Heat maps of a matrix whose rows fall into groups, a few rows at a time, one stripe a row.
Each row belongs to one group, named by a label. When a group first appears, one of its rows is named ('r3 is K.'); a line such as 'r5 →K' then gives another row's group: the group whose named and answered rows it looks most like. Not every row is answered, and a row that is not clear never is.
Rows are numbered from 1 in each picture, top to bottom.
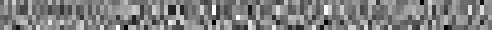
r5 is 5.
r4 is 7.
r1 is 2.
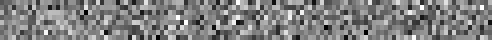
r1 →7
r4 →7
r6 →5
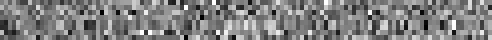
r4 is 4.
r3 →7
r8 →7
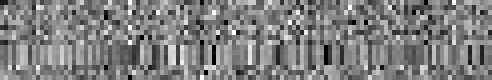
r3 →2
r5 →7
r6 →4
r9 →4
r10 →5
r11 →5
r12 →5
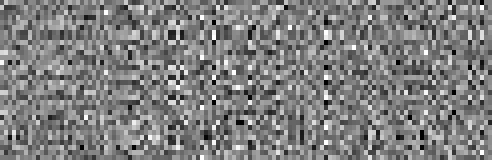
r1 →2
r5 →5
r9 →5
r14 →5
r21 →5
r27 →2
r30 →7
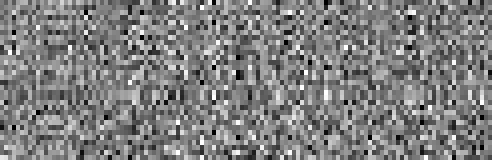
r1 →5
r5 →5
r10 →2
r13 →2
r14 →5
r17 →4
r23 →7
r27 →5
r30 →2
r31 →7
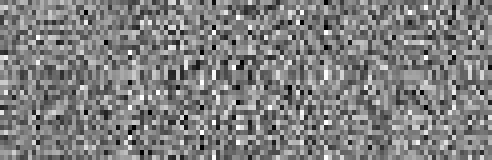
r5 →2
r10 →5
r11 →4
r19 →2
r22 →4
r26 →7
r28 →4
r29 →7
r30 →4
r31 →2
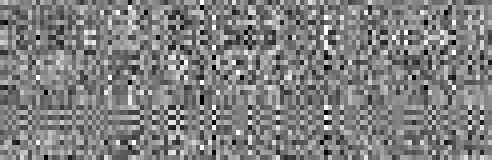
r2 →4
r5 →4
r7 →4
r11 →4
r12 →5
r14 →5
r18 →4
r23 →5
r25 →5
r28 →5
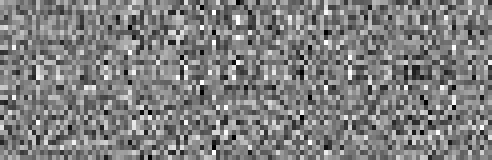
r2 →4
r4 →7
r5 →7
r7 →5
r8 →7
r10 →2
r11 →4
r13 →7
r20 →2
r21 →4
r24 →2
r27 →2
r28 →7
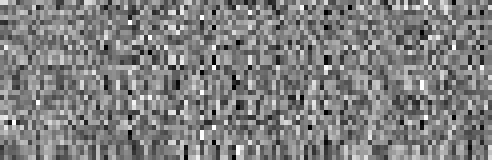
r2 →7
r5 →4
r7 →7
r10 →2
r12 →5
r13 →5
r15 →4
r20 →2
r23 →5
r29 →5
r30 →7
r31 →7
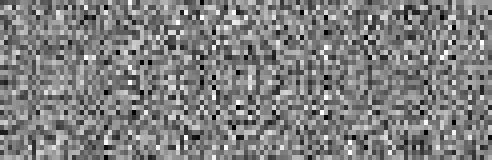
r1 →4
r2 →2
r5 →7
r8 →2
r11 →7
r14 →4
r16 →5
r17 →4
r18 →5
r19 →2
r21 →7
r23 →7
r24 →5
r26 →7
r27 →4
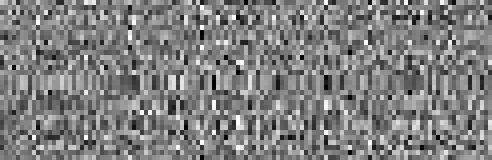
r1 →4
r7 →4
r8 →4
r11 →7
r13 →7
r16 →5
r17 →5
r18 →5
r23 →2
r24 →7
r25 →7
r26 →7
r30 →7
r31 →7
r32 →4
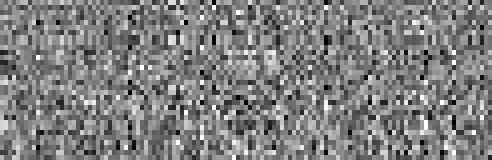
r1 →5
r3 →7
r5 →7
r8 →5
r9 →5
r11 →4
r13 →4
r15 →4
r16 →2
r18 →5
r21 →4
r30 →7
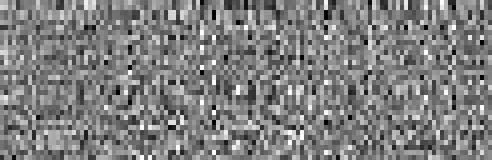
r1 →4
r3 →5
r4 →5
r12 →2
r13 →2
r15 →4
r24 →7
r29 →7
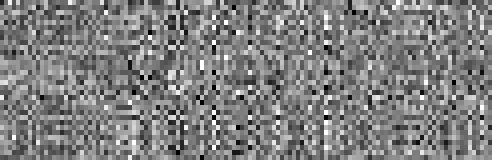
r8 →2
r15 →5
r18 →5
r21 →4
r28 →2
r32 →4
